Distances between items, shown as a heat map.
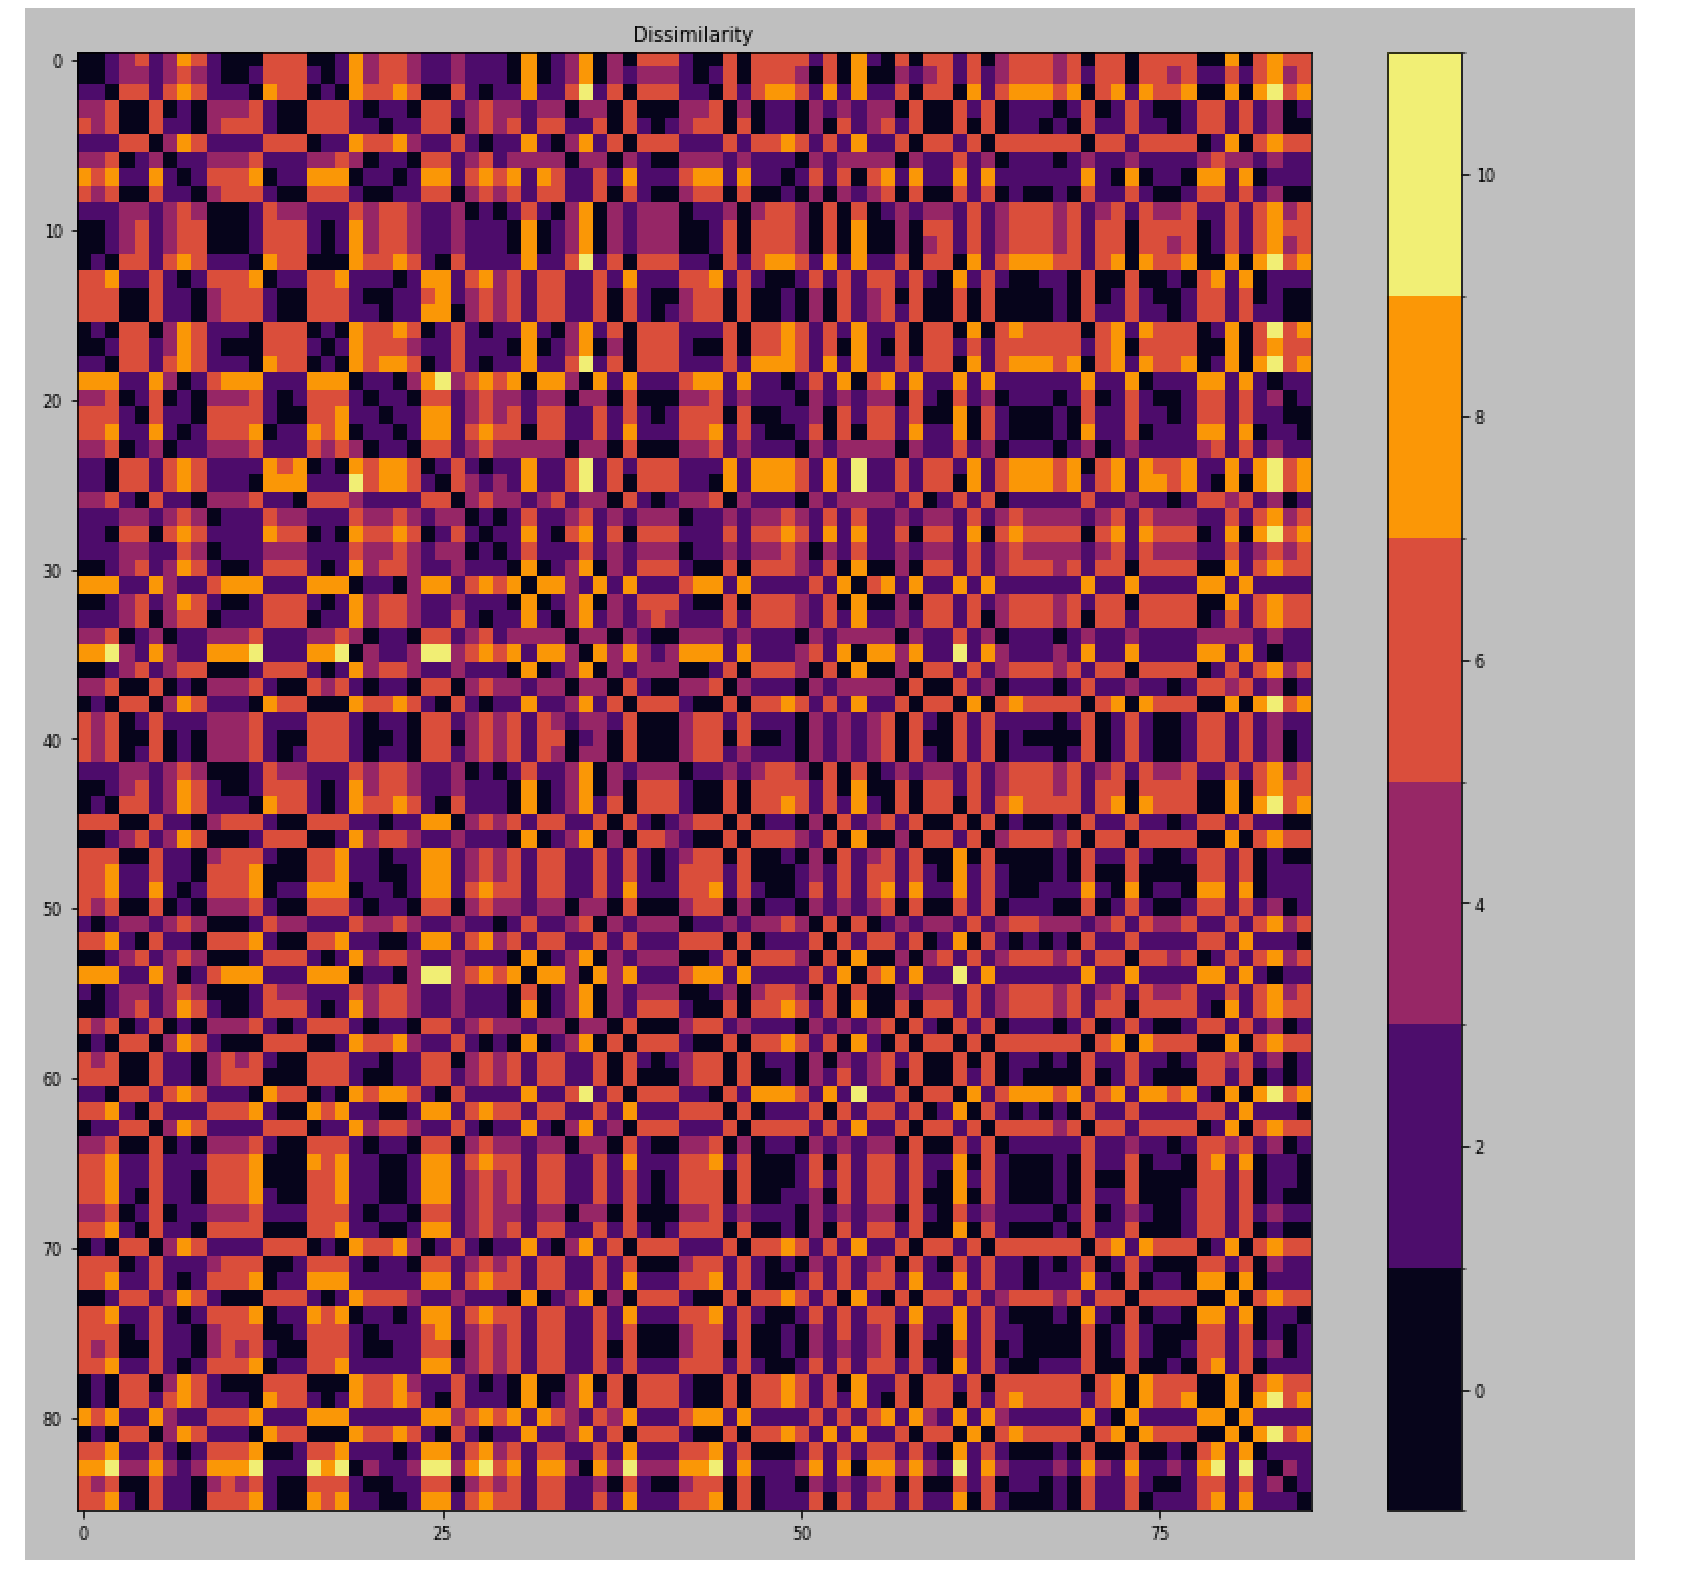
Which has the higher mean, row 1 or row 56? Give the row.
56
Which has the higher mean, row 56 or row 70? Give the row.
70
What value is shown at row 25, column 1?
2
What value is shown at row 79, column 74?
8
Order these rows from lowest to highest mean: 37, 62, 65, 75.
37, 75, 65, 62
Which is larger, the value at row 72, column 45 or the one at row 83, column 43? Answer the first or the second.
the second
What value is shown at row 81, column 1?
2
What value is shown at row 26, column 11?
4
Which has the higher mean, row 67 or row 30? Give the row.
30
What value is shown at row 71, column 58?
6
